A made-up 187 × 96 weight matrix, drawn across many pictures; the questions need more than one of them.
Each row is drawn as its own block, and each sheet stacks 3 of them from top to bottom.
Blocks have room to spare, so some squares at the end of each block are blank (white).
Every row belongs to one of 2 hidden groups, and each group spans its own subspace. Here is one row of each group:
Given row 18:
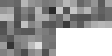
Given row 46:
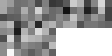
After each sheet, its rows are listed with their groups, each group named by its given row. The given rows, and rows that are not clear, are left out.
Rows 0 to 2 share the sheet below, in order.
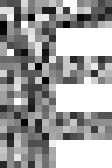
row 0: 18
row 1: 46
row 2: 46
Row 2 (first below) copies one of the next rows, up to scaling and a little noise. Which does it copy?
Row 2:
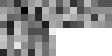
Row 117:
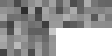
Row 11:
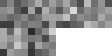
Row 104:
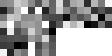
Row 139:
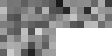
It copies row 117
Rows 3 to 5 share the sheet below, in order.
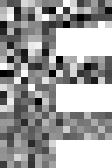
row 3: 18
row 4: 18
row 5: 46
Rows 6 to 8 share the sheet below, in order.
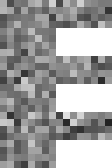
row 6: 18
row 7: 18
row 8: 18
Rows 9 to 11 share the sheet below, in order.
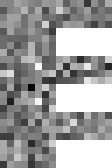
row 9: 46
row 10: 18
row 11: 46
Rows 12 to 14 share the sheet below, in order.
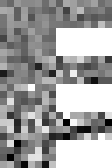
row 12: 18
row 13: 18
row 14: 18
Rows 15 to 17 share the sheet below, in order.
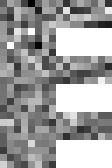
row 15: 18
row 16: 18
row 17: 18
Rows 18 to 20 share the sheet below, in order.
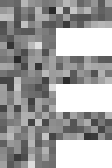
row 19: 46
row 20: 46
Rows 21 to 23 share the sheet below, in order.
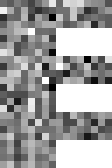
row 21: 18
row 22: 46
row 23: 46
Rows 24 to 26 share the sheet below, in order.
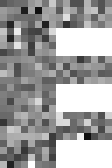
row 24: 46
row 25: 18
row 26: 46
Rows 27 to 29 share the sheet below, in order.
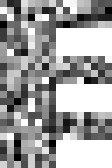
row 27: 18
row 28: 46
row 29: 46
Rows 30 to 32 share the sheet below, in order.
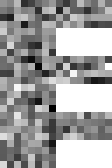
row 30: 18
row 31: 18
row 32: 46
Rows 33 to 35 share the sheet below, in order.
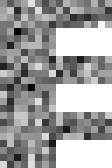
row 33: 18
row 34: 18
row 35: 46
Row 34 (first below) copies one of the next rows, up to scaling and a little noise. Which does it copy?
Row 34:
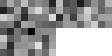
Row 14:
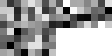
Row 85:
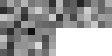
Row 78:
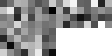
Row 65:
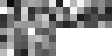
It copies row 85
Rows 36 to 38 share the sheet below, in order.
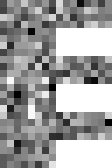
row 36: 18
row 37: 46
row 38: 18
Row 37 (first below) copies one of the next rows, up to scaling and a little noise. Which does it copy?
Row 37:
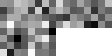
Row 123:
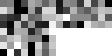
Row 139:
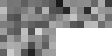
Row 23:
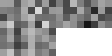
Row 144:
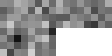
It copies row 144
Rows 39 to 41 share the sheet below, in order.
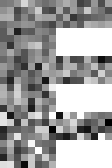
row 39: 18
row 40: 46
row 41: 18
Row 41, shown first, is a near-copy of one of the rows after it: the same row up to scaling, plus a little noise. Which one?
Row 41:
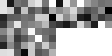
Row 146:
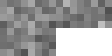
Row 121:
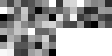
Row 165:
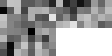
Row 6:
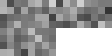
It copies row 6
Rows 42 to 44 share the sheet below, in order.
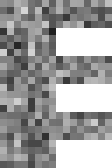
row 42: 46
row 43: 46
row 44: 46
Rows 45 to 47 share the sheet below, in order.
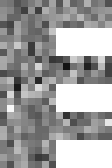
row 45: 46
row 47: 18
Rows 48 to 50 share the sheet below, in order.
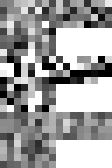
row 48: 46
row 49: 18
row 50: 46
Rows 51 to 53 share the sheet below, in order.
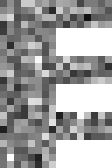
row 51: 18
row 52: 18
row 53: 18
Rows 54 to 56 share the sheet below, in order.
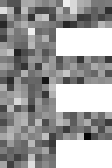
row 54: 18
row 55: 46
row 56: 46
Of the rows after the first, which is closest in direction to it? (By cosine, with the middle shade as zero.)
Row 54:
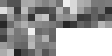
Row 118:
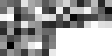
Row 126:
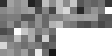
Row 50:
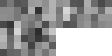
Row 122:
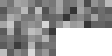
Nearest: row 118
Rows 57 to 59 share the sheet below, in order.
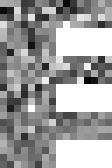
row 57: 18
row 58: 46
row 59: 18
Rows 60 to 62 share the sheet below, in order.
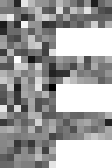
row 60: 18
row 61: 46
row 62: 18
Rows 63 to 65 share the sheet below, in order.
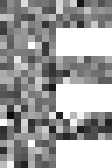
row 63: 18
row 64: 46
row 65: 18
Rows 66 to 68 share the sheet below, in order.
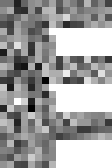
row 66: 46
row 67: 46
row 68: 18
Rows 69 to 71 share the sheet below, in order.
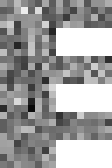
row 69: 46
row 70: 46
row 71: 18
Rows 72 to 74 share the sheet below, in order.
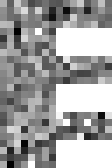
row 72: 46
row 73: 18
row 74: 46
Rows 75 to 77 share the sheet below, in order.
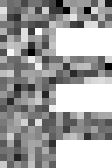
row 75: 46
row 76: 18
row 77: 46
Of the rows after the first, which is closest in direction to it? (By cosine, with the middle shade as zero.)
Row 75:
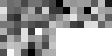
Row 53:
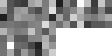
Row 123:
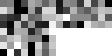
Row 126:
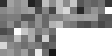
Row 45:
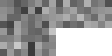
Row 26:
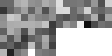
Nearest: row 123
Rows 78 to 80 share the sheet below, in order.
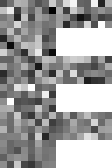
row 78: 18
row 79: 18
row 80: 46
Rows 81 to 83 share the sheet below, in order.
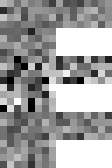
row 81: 18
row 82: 46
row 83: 46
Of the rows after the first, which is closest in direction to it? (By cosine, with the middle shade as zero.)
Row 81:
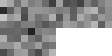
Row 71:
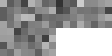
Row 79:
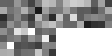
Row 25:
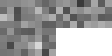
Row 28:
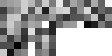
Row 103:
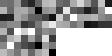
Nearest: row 25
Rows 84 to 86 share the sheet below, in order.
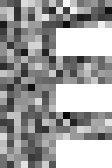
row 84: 18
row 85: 18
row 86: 18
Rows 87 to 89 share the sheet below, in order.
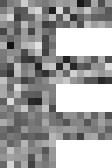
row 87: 18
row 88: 18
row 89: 46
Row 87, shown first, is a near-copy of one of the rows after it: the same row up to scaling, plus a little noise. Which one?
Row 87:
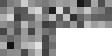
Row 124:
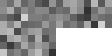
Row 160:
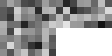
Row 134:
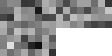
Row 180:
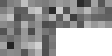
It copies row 180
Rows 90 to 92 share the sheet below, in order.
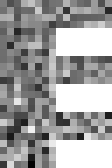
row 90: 18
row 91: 46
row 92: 46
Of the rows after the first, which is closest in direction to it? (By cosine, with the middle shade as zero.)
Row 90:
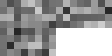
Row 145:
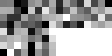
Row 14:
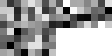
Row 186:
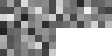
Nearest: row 14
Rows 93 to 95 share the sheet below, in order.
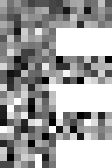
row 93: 46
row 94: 46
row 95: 18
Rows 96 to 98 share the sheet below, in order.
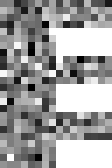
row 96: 46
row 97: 18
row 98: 18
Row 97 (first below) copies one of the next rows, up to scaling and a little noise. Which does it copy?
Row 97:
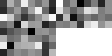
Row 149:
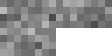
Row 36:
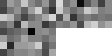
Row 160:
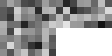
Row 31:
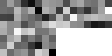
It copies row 36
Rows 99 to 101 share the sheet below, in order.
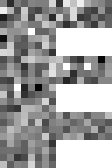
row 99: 18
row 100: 46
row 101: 46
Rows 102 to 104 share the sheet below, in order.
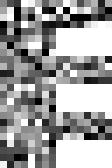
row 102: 18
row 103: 18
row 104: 46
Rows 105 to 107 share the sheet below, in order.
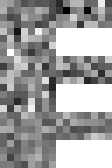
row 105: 46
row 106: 46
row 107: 18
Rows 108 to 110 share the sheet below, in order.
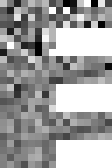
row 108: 18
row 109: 18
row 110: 18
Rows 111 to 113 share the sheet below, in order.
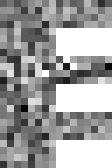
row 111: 46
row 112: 18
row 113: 46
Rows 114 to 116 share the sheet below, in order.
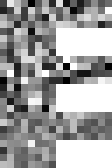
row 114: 18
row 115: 18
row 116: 18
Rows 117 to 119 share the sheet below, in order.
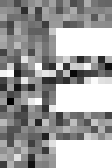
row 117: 46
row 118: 18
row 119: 46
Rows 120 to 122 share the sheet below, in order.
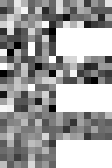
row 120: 46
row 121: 18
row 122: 46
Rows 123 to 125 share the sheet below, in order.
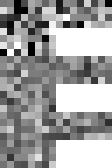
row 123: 46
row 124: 18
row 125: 18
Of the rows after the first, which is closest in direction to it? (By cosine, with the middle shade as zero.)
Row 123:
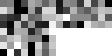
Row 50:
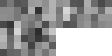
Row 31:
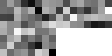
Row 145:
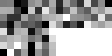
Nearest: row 145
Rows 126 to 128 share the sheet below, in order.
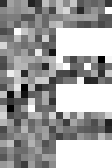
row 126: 18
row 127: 46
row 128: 18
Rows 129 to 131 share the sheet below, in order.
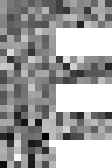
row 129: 46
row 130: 18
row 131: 46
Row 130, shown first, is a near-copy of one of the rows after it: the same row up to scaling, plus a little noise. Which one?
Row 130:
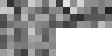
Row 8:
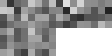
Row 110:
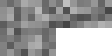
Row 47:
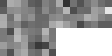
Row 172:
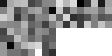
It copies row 8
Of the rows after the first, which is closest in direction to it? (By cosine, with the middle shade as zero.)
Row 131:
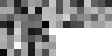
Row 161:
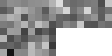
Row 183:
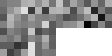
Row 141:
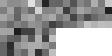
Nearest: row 141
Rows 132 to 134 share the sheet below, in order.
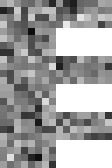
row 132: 18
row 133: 18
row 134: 18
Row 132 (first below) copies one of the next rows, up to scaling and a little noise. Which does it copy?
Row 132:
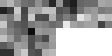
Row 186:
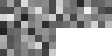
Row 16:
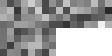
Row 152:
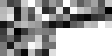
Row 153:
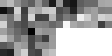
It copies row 153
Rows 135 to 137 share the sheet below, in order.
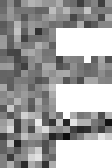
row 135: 46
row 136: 46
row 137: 18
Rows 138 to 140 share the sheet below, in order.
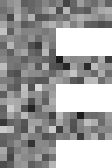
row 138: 18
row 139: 46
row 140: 18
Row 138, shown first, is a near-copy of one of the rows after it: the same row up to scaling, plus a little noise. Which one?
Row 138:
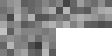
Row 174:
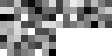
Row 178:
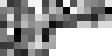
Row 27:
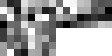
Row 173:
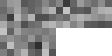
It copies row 173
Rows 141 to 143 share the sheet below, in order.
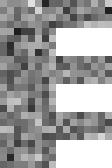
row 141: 18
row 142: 46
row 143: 18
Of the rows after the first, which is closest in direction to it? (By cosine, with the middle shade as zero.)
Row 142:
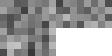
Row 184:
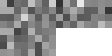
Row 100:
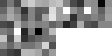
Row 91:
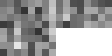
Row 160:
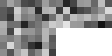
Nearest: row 91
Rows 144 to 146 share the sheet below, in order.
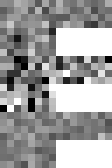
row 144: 46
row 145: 46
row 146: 18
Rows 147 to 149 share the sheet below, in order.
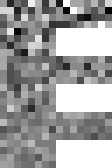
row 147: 18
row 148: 46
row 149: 18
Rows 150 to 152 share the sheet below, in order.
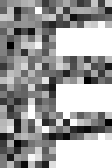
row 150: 18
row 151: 46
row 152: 18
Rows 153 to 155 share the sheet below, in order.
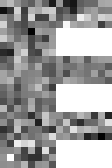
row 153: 18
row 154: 46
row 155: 18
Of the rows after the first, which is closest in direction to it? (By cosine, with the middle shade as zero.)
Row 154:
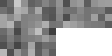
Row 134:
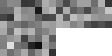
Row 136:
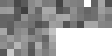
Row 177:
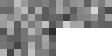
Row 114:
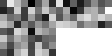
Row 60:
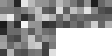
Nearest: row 177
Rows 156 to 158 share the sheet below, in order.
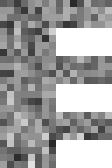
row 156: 46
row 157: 18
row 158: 46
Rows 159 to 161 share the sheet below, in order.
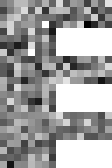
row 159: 46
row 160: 18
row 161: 46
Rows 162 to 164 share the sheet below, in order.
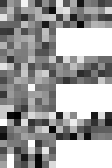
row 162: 18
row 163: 18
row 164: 18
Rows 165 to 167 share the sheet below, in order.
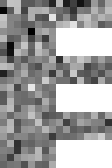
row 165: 18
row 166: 18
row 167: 18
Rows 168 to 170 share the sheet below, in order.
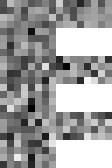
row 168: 18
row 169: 46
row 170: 46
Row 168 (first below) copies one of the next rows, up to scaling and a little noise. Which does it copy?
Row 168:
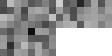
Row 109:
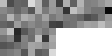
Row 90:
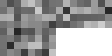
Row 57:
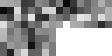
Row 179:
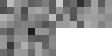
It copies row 179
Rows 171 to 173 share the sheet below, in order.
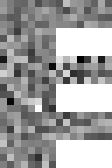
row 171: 46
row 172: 18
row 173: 18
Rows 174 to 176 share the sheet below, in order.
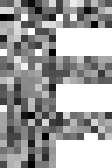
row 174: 18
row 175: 46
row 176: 46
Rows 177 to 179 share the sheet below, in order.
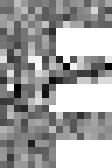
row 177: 46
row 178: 18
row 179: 18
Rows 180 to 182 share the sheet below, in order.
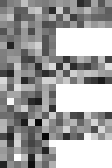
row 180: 18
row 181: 18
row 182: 46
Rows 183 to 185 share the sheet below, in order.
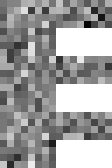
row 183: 46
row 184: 18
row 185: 46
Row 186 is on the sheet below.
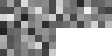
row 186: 18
